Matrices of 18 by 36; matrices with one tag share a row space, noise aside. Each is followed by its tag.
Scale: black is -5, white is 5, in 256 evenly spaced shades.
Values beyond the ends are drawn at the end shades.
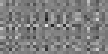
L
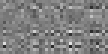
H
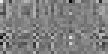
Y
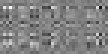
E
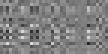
E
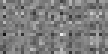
H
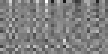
L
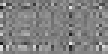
Y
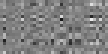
H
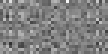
E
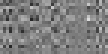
E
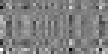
Y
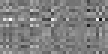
E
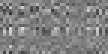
E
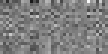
E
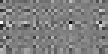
Y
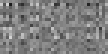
E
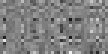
H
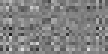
E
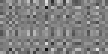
L
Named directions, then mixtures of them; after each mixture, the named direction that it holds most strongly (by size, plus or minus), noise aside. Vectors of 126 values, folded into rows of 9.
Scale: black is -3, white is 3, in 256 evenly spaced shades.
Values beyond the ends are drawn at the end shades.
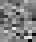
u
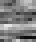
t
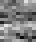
t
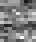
t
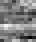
t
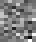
u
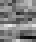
t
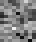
u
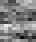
t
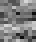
t
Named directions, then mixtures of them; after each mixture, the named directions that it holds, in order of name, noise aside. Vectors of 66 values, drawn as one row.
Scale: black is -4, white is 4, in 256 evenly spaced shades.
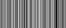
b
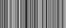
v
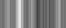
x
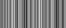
b, v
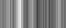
x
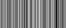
b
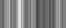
x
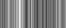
v, x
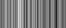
b, x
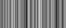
b, v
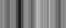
x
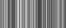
v, x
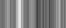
x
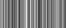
b, v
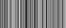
v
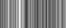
v, x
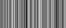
b, v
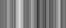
x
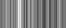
b, x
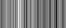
b, x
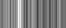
b, x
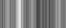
x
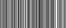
b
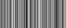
b, v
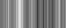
x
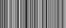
v
